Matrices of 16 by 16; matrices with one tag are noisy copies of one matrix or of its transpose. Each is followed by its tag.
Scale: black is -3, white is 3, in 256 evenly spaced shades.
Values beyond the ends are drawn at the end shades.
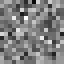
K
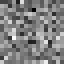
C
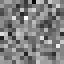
K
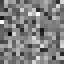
C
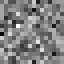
K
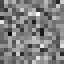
C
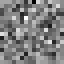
K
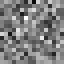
K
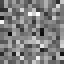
C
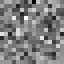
K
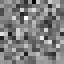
K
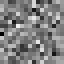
K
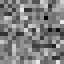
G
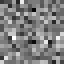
C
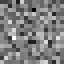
C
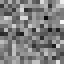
G
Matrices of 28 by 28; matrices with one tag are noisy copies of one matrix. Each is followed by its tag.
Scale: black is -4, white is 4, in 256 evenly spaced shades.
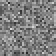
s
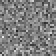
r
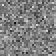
s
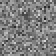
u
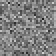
s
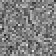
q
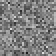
s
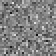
q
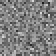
r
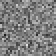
q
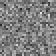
r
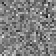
r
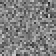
r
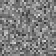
u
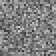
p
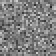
p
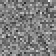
r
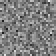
r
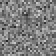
u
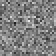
s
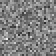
u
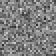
u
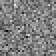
p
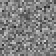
u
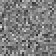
q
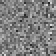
r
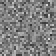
r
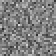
q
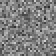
u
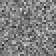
u
